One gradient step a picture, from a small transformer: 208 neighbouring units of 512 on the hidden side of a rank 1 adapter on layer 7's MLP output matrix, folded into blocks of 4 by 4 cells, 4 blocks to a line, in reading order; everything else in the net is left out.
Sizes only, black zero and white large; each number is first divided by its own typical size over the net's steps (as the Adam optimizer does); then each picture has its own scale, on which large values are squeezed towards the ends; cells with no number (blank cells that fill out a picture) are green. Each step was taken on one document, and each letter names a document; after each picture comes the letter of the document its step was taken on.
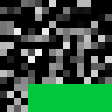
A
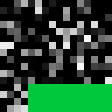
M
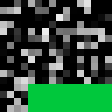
A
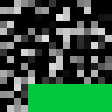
A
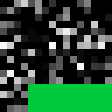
M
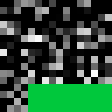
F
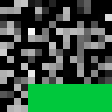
F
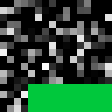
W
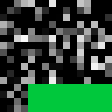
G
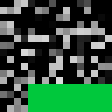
A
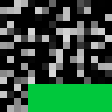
G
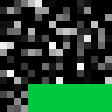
M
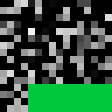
F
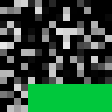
F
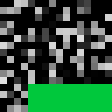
G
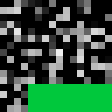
W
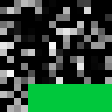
M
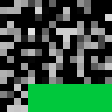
W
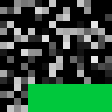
W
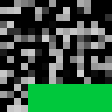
G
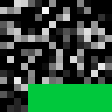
A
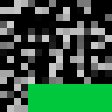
G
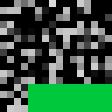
G
